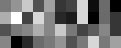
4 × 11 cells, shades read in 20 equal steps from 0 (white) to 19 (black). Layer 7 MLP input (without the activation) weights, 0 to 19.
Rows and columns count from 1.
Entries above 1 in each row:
11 10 11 11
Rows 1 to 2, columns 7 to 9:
14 3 18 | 17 3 19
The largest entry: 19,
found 3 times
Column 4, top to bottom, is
13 3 6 11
